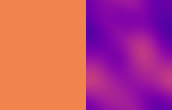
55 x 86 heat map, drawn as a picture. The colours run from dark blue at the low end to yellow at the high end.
The table splits into one row of 2 panels. Panel 1,1: high, flat. Panel 1,2: low, smooth.
